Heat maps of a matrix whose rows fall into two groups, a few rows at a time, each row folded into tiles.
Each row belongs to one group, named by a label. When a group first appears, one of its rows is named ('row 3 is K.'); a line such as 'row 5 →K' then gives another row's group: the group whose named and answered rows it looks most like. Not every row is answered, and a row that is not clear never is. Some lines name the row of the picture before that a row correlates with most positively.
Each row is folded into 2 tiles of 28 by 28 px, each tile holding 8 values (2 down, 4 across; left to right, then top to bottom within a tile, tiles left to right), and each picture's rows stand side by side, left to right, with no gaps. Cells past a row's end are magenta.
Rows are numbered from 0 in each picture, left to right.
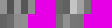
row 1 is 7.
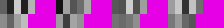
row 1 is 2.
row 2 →7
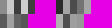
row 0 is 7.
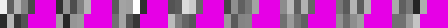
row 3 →7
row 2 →7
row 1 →2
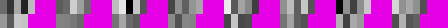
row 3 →2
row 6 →2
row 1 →7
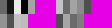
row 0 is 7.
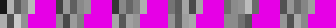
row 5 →2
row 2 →2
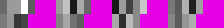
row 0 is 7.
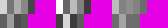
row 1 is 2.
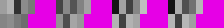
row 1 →2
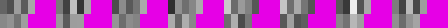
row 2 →2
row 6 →7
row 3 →2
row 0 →7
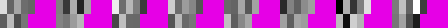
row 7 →7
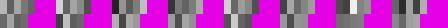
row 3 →2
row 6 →7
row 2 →2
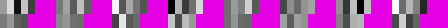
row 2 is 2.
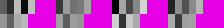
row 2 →2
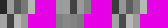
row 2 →2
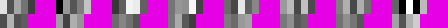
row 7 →7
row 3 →7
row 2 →7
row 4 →7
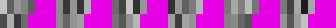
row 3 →2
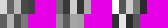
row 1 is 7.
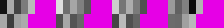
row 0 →2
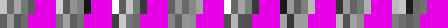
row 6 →2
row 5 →2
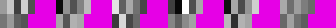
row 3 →7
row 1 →2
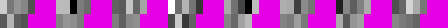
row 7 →7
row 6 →2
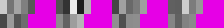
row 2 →2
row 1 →7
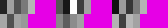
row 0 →2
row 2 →2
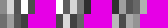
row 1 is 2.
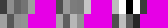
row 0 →2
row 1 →2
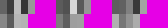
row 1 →7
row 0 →7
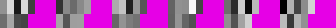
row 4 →7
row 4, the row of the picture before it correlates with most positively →0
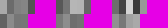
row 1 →7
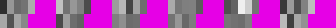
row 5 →2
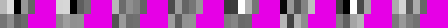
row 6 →7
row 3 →2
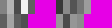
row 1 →2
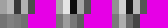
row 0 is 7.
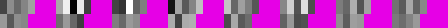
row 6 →7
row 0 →2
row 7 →7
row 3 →2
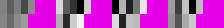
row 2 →2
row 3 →7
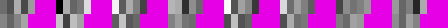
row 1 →2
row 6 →2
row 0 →7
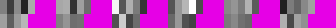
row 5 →2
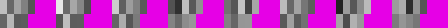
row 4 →7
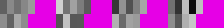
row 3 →7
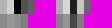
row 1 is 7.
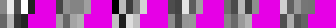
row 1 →2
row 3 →7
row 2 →2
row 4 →7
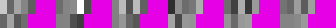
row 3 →2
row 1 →7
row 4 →7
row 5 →7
